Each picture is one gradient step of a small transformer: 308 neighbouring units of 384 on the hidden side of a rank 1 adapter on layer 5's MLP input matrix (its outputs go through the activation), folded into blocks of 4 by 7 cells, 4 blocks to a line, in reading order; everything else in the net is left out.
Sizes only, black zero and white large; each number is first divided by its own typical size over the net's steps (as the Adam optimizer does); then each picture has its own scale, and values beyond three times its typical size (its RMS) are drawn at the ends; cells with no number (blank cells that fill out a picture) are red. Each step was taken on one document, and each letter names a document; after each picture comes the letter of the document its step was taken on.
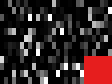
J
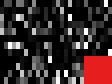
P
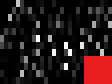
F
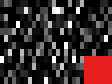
J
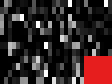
P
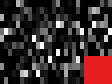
J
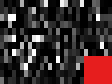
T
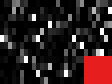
F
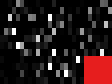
F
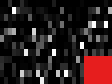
F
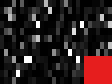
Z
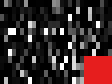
J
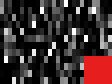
T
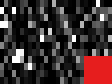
T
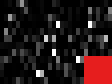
F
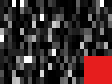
T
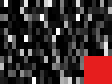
T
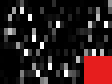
F
